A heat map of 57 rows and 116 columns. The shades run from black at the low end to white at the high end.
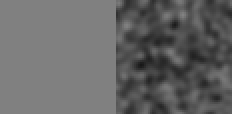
It is made of 1 by 2 panels. Panel 1,1: middling, flat. Panel 1,2: low, blotchy.
